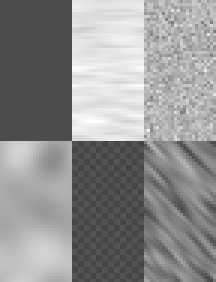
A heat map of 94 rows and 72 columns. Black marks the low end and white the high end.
It is made of 2 by 3 panels. Panel 1,1: low, flat. Panel 1,2: very high, streaked across, faint in contrast. Panel 1,3: high, fine-grained. Panel 2,1: high, smooth. Panel 2,2: low, checkered, faint in contrast. Panel 2,3: middling, slanting down to the right.
